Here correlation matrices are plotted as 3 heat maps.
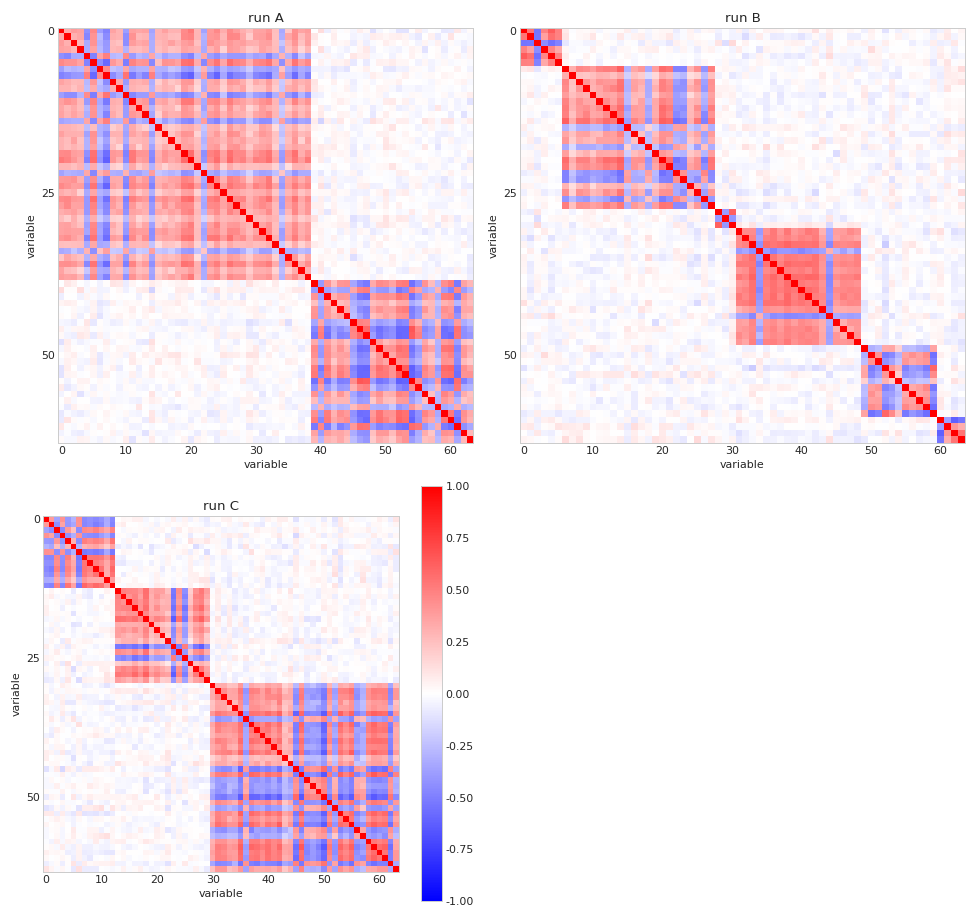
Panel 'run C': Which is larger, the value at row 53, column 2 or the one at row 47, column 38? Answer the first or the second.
the first
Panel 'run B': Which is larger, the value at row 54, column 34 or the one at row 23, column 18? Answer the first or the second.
the second
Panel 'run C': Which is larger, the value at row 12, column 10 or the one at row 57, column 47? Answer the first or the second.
the first
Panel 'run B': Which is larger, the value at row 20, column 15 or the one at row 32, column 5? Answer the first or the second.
the second
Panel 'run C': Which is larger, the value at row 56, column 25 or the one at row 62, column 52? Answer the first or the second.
the second
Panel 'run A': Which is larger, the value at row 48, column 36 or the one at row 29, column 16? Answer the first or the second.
the second
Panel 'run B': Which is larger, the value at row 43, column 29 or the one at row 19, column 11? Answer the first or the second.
the second
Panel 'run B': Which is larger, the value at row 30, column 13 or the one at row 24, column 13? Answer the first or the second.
the second
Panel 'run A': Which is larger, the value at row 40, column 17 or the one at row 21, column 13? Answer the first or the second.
the second
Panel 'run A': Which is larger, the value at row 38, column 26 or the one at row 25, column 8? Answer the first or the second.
the first
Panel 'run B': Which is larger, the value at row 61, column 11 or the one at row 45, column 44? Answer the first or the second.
the first
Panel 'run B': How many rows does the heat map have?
64
